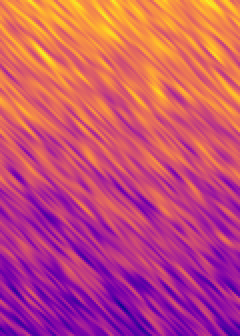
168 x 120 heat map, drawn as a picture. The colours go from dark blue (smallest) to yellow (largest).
There are no lone odd cells. No single row or column stands out from its neighbours. Streaks slant down to the right. Values rise toward the top.
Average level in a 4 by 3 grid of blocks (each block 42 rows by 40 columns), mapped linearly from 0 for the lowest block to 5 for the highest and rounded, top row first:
5 5 5
3 3 3
1 2 2
0 0 0
